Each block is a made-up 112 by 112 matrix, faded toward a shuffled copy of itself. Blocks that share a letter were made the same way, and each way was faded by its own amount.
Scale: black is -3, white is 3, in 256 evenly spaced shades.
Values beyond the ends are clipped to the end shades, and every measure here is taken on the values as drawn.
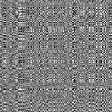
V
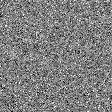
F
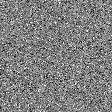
F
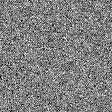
F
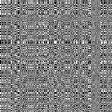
V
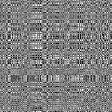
V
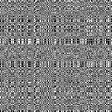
V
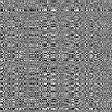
V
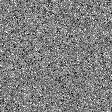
F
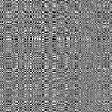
V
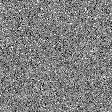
F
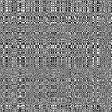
V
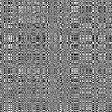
V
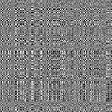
V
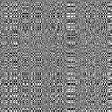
V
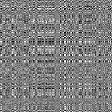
V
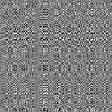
V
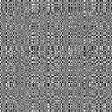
V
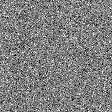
F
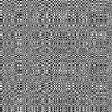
V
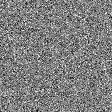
F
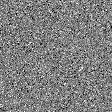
F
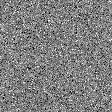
F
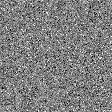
F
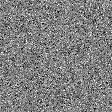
F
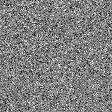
F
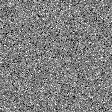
F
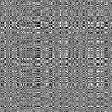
V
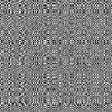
V
